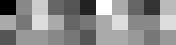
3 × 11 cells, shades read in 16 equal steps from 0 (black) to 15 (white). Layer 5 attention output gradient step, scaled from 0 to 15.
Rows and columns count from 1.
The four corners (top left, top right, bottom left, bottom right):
0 11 5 9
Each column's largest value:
10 9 13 10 7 7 15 13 9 8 13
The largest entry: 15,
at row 1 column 7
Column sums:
15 24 34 24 18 14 35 33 23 18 33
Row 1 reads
0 8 12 6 5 2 15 10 6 3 11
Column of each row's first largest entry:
7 3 7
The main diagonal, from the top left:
0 7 9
